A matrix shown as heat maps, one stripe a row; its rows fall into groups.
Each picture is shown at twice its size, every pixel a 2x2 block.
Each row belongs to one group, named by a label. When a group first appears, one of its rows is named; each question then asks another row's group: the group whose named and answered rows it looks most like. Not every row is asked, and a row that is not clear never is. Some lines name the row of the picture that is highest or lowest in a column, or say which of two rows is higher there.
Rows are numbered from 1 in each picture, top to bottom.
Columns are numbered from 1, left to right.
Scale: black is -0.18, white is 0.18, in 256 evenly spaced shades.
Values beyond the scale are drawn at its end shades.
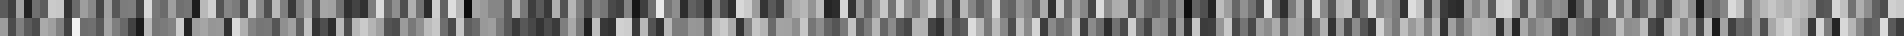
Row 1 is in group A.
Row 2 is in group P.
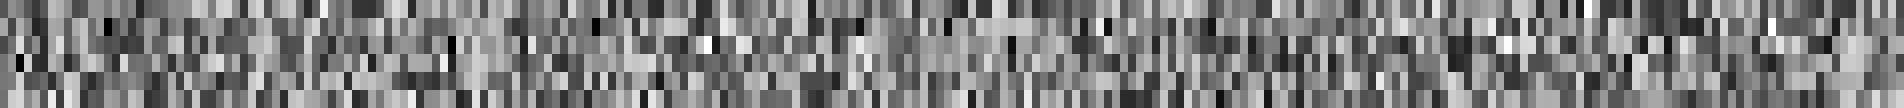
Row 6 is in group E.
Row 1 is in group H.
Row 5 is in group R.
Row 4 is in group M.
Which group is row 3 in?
A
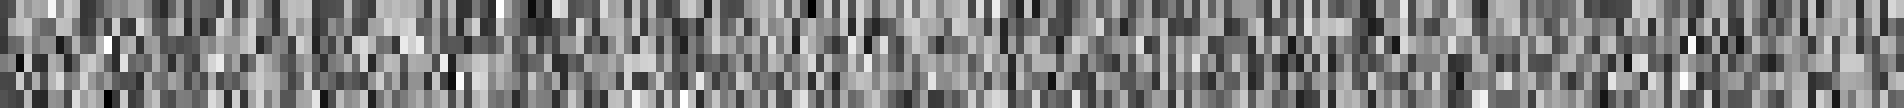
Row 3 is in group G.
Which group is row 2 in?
E
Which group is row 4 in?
M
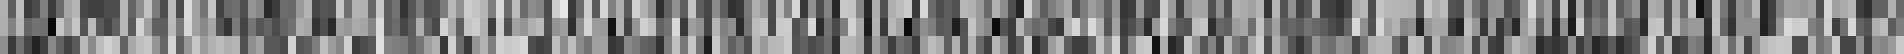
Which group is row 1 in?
R
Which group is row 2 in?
R
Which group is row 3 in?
H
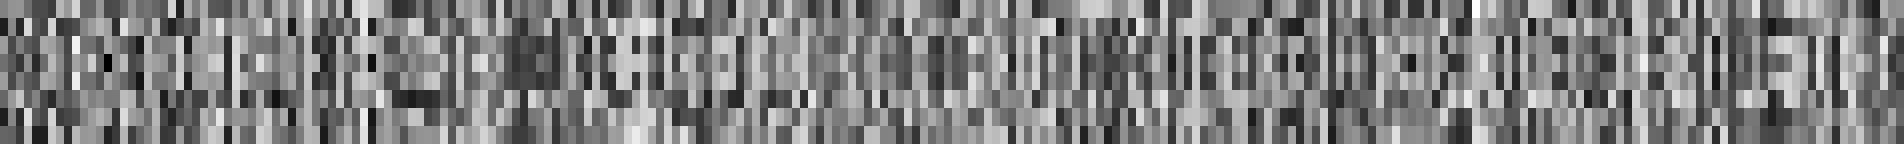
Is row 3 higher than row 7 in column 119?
Yes
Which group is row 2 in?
M
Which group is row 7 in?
M
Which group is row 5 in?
P
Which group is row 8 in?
M
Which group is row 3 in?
P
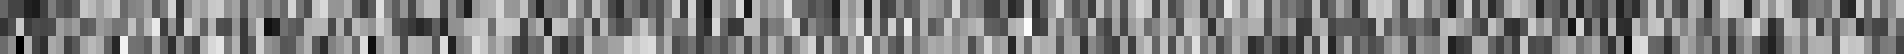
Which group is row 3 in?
M
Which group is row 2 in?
R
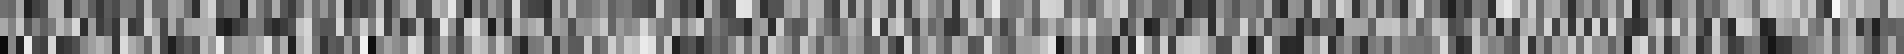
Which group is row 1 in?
A
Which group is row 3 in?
M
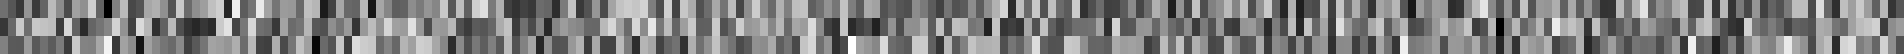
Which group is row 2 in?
E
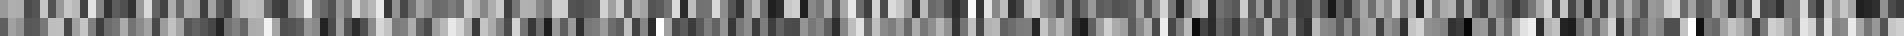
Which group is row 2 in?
A
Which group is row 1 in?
R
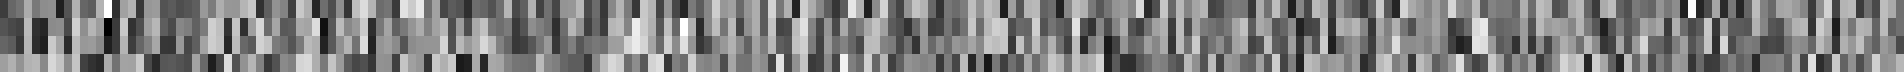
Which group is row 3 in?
M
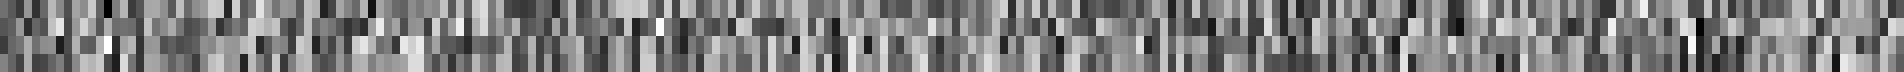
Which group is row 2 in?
A
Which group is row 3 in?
G
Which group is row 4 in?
G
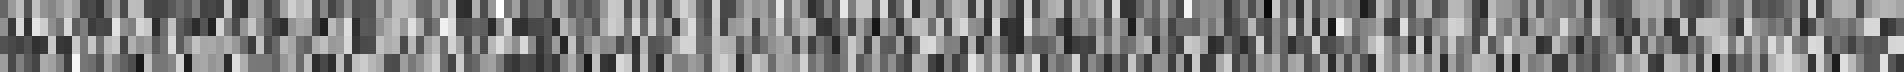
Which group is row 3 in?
H
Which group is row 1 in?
E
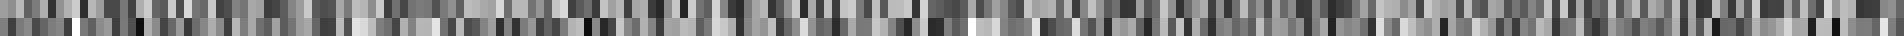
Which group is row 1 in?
R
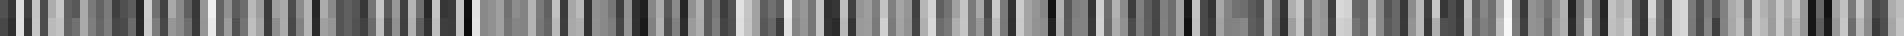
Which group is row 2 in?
A
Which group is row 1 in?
A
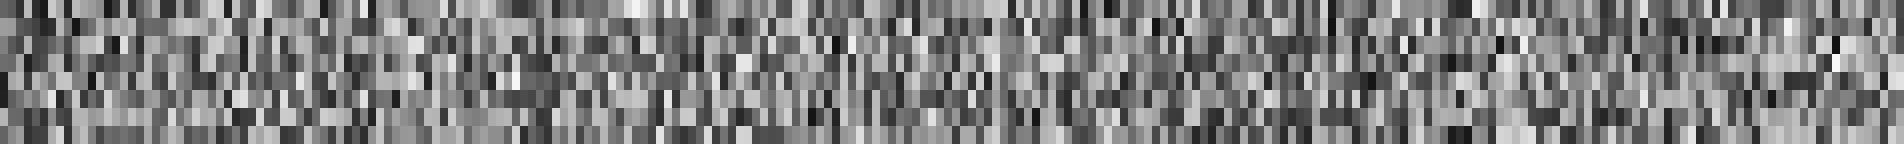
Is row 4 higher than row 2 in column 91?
No
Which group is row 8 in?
A
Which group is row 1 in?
M
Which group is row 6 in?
P
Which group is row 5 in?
E
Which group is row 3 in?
G
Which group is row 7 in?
H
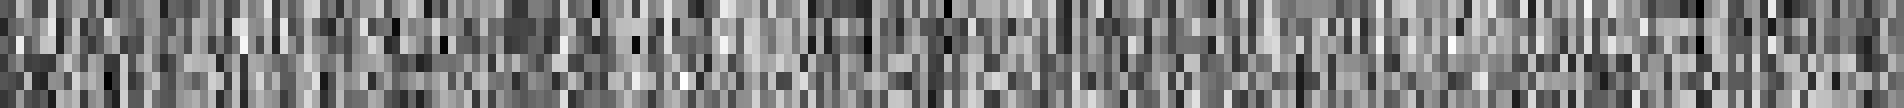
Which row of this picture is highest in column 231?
4
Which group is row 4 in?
R
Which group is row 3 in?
P
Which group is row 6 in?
R
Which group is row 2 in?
P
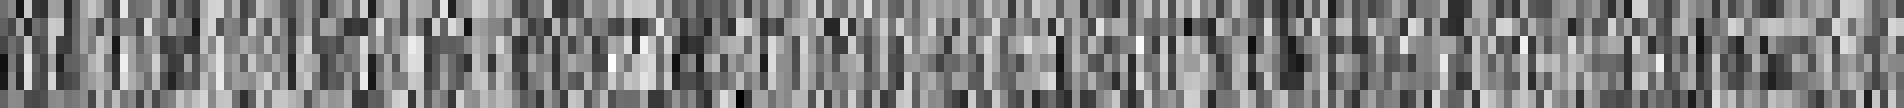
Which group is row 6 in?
H
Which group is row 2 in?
A
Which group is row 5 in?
M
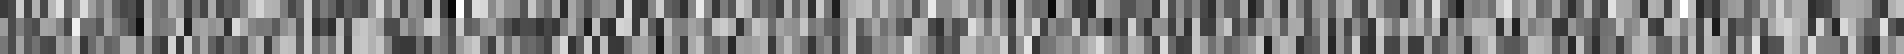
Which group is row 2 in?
P
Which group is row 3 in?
R
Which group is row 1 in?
A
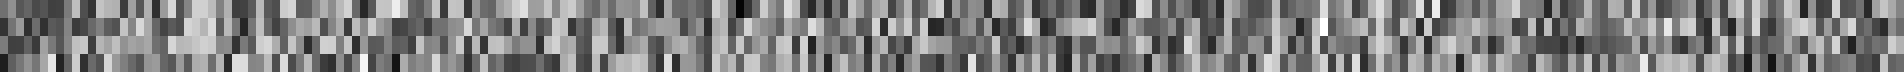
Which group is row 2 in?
R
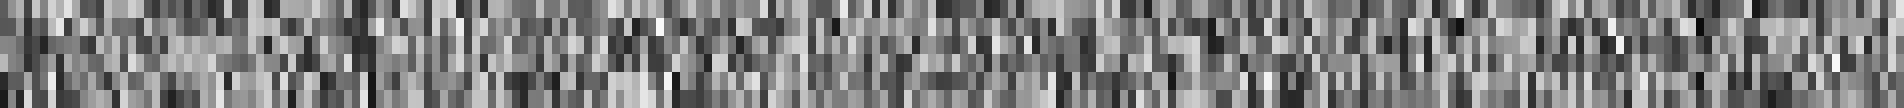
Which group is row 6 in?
M
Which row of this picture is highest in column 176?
6
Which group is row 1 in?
E
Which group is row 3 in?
H
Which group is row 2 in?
A
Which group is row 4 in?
H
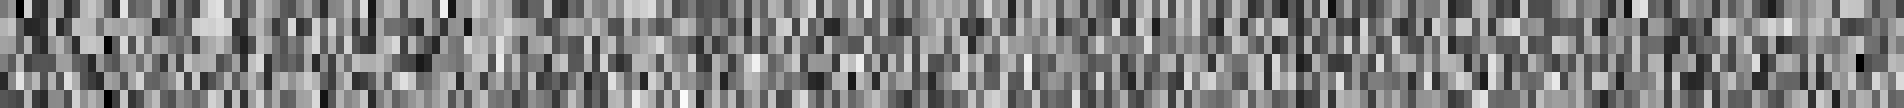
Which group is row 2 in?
H
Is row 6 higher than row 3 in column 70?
No
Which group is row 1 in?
M
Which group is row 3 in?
M
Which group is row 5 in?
E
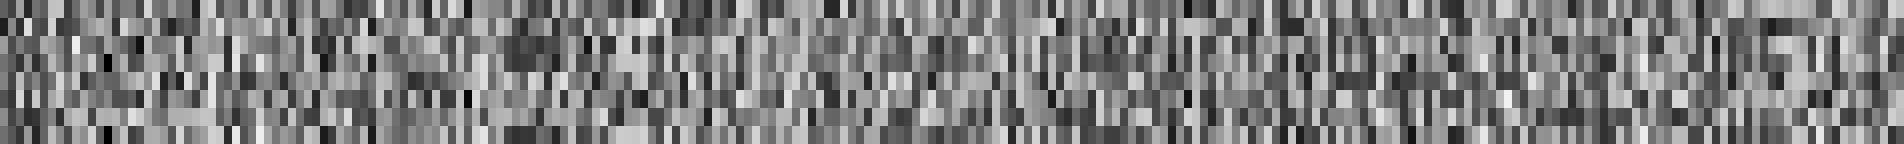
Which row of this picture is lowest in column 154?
2
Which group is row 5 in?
R
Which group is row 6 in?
A
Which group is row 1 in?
A
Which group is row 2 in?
M
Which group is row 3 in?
P
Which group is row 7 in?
H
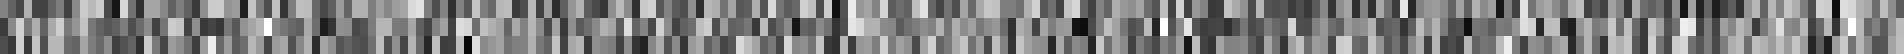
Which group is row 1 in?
G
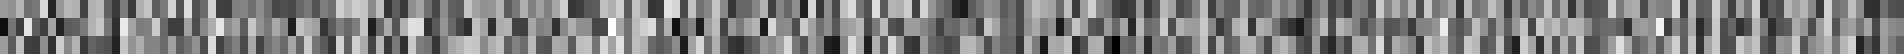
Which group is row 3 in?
R
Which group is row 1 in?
R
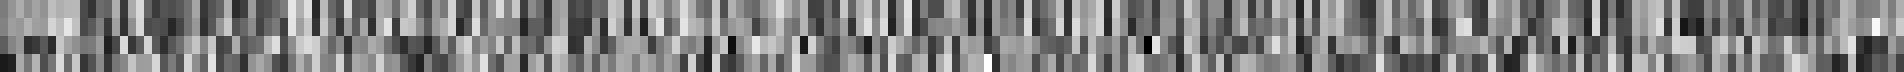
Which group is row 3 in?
R
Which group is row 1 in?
E
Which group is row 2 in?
E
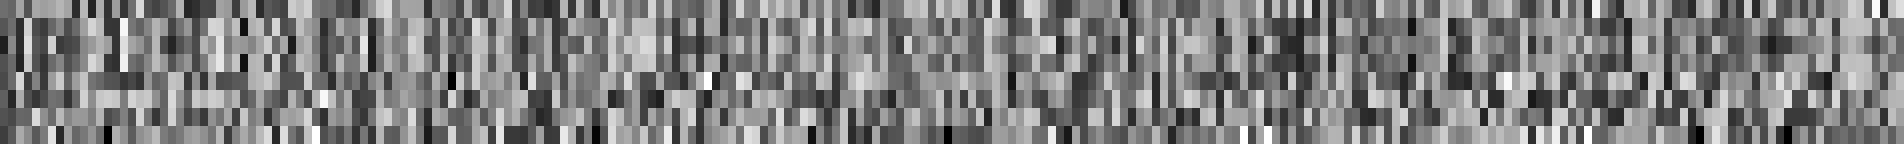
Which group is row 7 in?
E
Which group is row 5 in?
A
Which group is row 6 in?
H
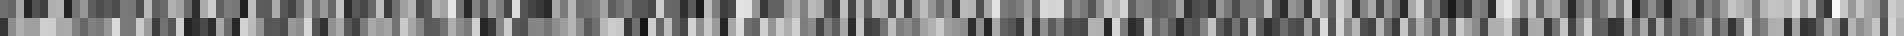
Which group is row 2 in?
E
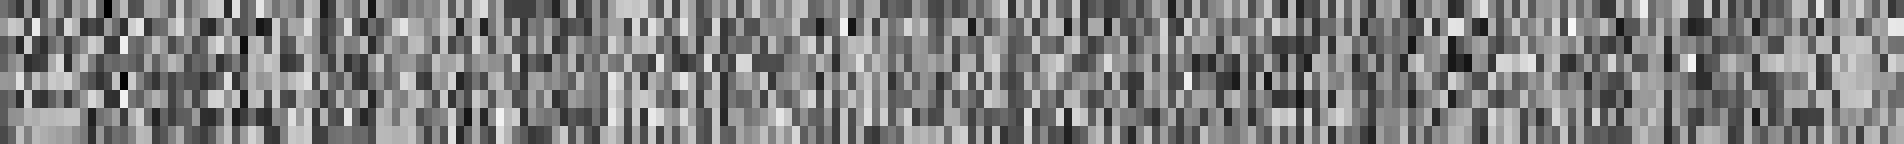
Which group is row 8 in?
E
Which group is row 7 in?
E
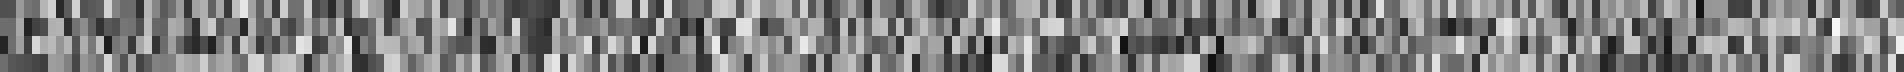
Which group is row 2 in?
A
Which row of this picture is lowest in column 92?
2
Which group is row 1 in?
P
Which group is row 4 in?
H
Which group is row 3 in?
E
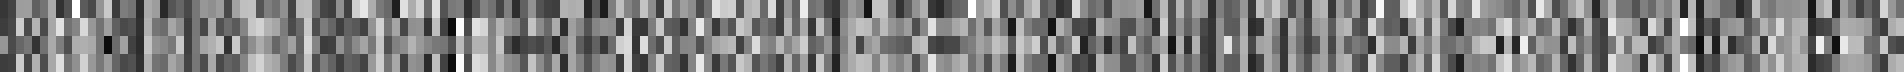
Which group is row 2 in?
A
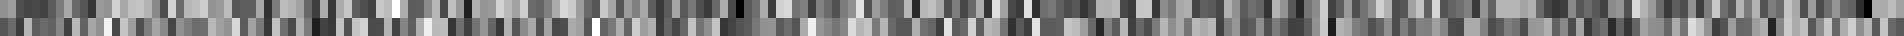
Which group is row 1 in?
H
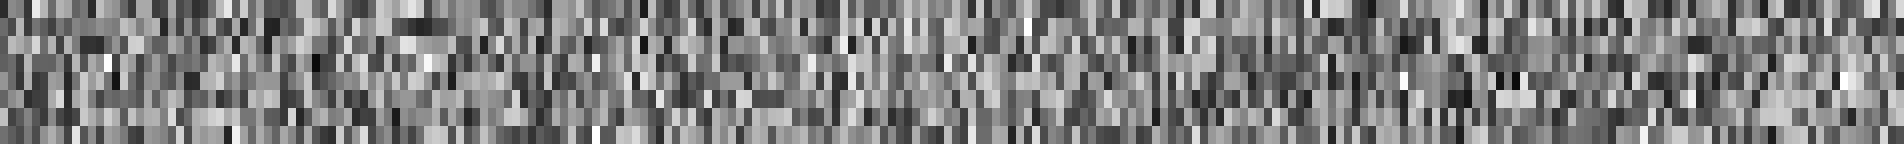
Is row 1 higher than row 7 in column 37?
No
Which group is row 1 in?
E
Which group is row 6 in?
A
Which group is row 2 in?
R
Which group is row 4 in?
G
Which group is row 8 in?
P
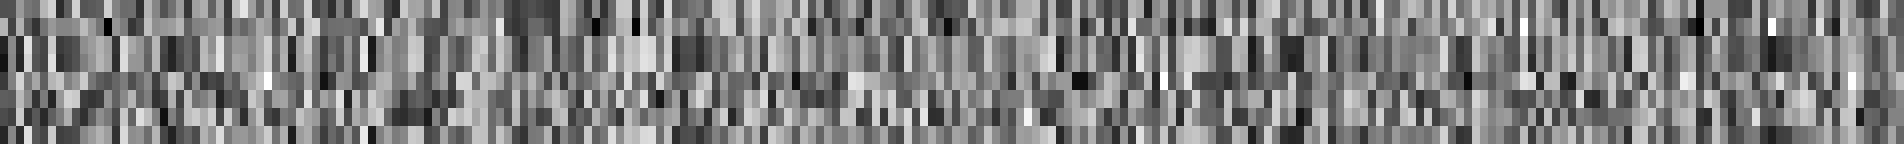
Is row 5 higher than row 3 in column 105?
No
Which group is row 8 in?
M
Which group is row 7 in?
R
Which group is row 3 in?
M
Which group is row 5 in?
A
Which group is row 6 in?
R
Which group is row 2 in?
P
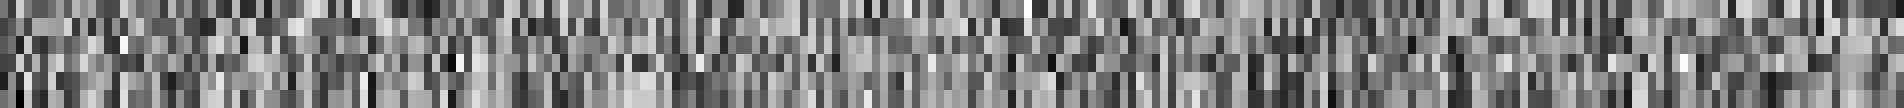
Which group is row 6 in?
M
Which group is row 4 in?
A
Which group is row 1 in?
R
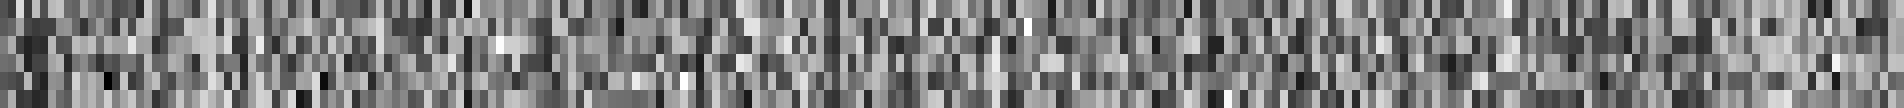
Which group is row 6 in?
H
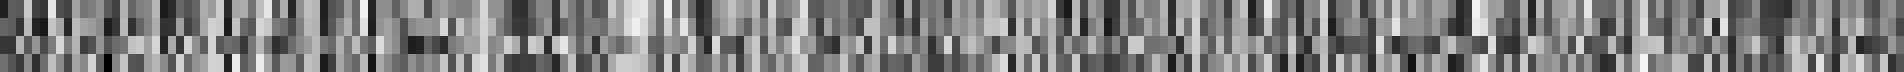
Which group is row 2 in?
M
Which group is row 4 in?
P
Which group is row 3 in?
R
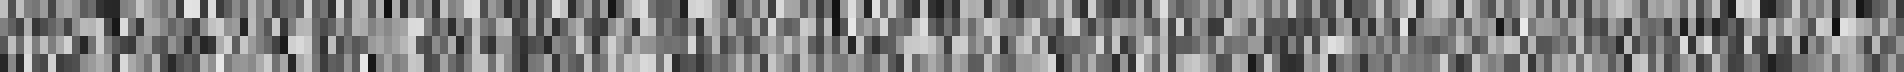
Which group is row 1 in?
R
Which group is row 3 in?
E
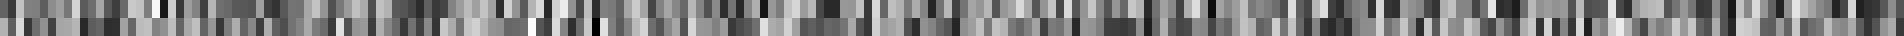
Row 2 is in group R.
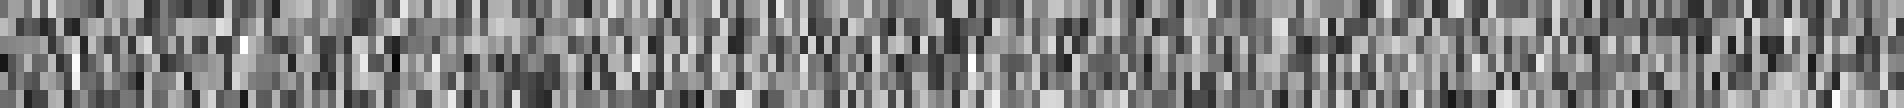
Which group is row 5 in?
P
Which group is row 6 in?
A
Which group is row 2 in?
H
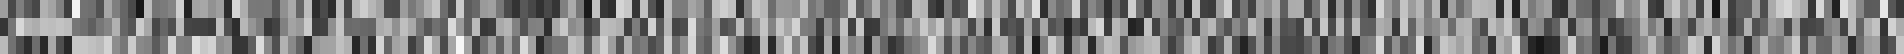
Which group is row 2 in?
E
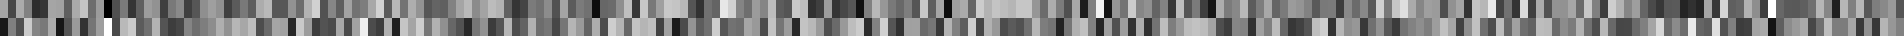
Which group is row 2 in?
G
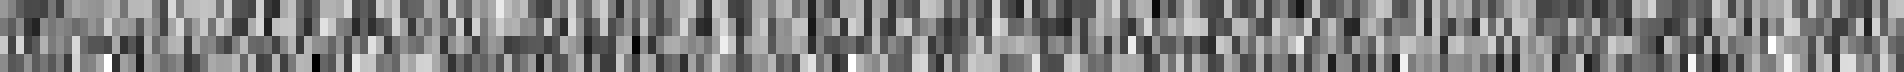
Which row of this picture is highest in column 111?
4
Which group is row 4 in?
G
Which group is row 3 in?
P
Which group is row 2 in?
H
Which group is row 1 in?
H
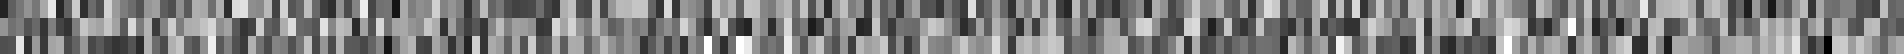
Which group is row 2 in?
H
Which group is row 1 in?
P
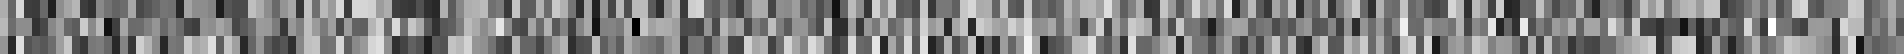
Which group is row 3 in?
R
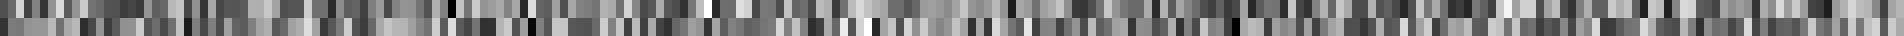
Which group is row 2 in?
E
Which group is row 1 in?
A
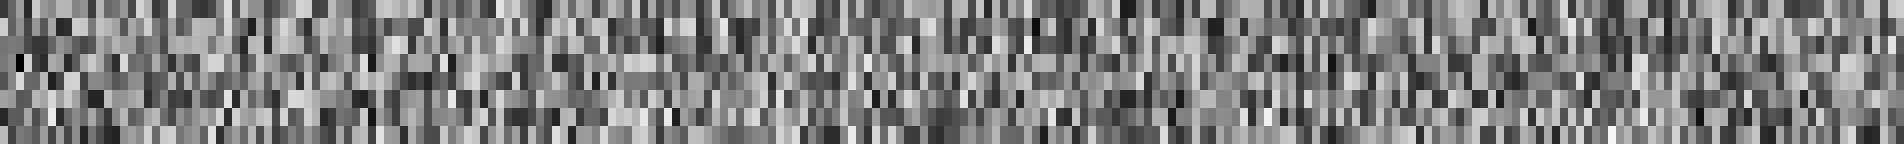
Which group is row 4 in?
M
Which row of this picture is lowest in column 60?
2
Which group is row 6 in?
E
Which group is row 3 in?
H
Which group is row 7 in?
P
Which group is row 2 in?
H
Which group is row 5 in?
R
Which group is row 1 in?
E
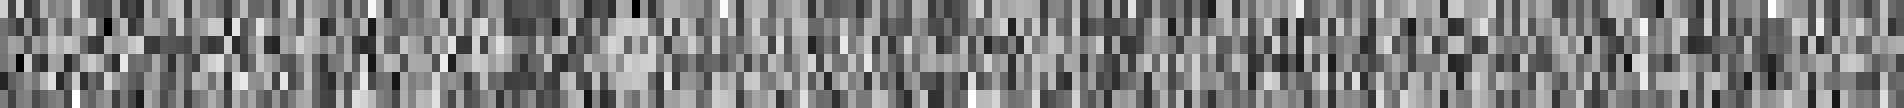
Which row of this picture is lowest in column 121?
5
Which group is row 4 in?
M
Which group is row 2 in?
P
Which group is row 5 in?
P
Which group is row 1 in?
P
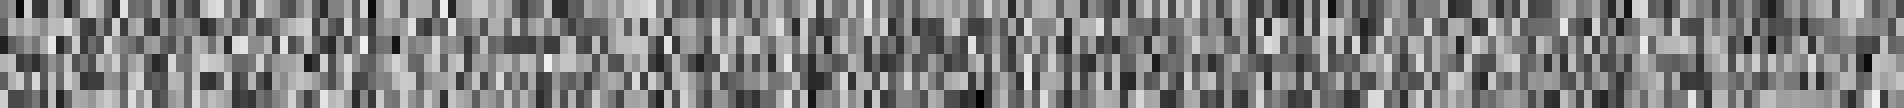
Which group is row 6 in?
H
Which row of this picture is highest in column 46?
3
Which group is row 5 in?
E
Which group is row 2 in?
E
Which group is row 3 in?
P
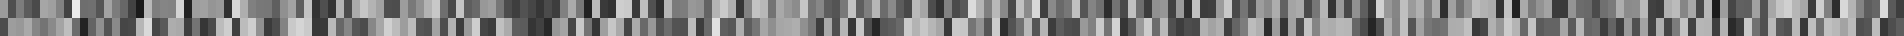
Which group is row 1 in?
P
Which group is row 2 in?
E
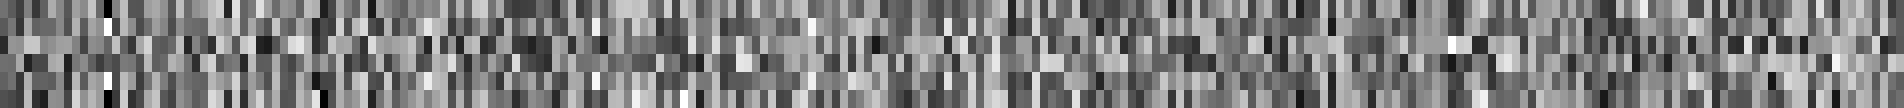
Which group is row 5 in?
G
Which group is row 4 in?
A
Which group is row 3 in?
E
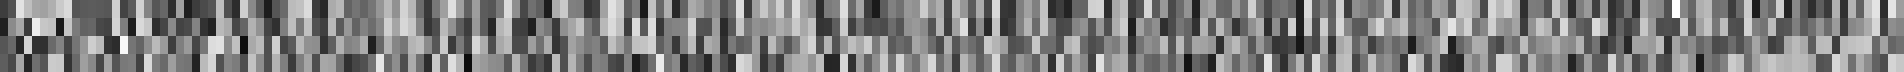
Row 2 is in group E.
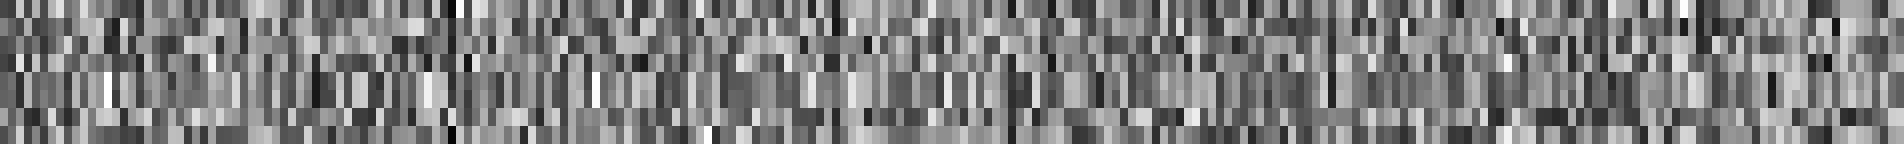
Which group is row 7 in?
H
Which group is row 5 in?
G
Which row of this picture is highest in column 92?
2
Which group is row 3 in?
R
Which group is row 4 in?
A
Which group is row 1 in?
A
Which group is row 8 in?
A
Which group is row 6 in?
G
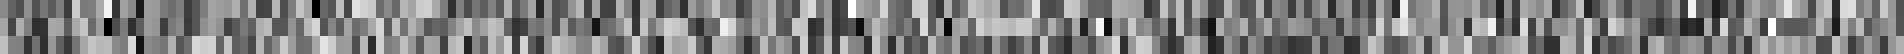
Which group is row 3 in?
H
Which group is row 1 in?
G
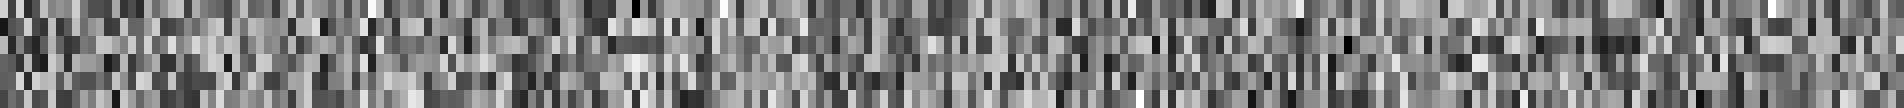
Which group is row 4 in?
M
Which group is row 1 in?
P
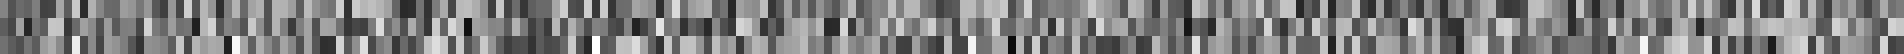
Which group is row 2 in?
A
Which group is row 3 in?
P
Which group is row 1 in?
R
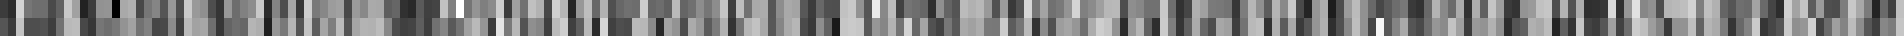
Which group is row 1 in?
R
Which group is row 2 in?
R
